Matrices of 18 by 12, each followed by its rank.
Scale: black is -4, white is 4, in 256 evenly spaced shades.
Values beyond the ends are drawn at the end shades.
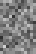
full rank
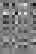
two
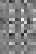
two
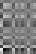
one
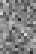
full rank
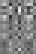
two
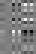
one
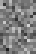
full rank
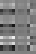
one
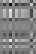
one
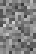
full rank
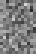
full rank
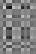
one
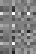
two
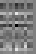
two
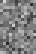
full rank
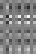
one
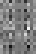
two
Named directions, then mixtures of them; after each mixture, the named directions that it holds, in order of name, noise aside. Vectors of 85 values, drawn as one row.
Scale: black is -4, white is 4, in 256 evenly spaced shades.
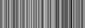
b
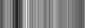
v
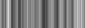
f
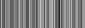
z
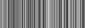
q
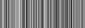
b, v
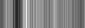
v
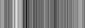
v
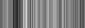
q, v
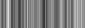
f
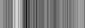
v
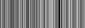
q, z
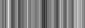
f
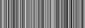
b, q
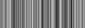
b, f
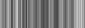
f, v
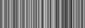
b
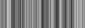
b, f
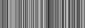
q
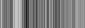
v, z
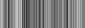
q, v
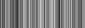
v, z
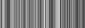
f, z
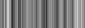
f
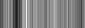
v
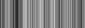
v, z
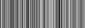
q, z
